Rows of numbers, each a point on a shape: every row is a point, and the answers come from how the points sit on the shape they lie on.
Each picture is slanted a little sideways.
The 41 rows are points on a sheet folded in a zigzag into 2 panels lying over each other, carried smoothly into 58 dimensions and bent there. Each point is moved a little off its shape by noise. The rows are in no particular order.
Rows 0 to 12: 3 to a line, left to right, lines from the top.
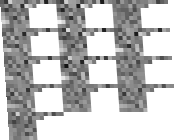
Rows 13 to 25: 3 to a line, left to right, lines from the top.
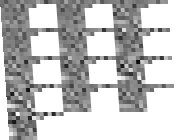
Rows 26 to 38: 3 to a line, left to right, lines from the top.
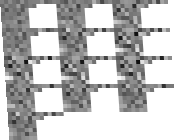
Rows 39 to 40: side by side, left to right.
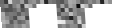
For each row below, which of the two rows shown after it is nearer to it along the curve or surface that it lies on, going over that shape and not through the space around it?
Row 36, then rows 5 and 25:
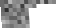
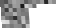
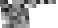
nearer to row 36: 25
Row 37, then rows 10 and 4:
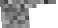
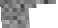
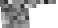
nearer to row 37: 4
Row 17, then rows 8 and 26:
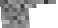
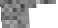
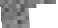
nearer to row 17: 8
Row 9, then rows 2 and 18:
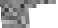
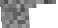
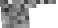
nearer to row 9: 18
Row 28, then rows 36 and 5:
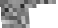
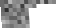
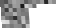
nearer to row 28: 36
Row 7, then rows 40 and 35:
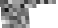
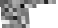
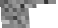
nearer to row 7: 40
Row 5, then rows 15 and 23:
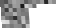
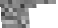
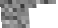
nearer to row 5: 23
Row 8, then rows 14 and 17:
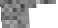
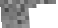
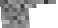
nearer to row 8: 17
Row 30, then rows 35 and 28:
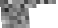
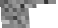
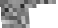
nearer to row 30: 28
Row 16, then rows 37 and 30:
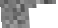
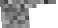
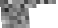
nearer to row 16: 37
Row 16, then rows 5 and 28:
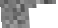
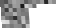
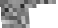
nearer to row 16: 5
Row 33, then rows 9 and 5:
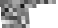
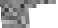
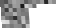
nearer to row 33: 9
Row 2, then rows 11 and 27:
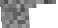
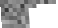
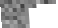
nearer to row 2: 27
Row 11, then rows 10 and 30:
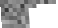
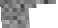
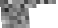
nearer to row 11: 30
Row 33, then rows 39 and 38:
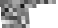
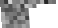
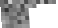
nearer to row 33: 38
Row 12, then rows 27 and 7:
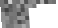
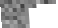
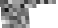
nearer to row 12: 7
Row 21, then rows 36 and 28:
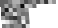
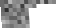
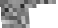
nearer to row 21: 28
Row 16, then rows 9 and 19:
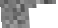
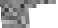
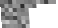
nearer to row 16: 19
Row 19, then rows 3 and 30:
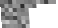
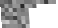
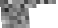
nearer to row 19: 3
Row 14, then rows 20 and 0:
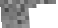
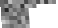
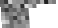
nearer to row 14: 20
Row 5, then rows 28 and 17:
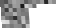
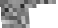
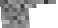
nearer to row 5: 17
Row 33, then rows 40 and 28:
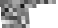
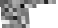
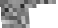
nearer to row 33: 28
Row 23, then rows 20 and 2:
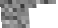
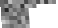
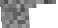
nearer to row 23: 2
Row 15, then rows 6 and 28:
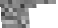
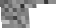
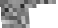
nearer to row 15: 28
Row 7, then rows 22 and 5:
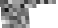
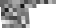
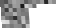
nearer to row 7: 22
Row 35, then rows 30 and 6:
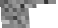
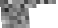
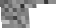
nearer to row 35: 6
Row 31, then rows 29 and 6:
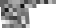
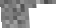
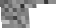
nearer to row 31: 6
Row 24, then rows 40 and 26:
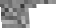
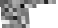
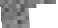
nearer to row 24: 26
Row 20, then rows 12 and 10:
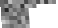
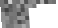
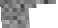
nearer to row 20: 12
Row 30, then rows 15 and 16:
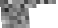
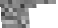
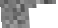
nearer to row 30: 15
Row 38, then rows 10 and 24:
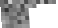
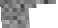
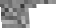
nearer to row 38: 24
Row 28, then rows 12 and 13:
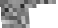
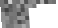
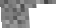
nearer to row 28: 12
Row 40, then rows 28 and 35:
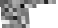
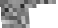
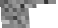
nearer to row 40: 35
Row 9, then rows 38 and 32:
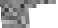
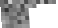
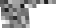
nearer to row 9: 38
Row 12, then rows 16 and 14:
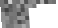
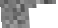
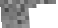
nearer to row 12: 14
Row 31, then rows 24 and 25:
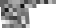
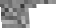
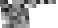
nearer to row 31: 24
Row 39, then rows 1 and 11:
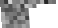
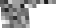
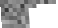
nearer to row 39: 1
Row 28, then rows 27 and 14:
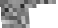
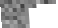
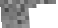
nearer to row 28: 14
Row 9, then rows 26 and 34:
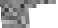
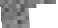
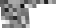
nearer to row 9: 26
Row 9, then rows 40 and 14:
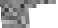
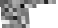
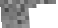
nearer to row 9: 14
